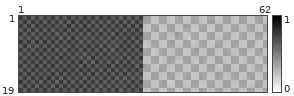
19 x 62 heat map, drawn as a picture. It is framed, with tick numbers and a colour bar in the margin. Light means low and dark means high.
It is made of 1 by 2 panels. Panel 1,1: high, checkered. Panel 1,2: low, checkered.
